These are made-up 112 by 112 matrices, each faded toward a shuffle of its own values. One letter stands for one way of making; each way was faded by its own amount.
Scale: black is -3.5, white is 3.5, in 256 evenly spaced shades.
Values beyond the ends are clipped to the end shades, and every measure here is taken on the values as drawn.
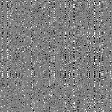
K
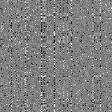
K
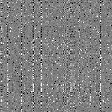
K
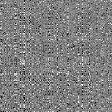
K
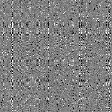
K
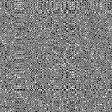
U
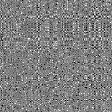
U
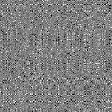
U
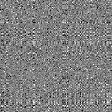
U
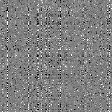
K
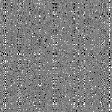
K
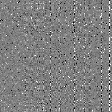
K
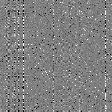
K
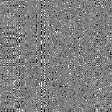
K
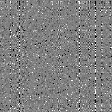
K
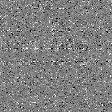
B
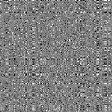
U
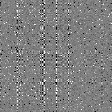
K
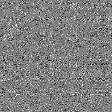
B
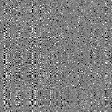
K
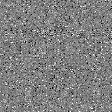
B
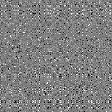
U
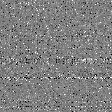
B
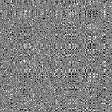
U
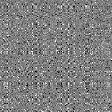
U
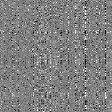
K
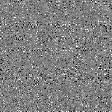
B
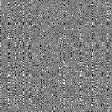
K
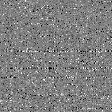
B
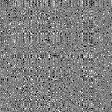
U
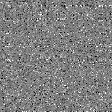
B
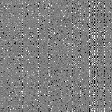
K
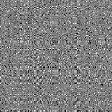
U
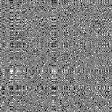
U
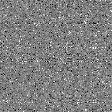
B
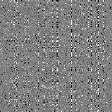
K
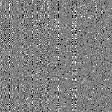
K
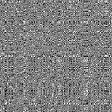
U
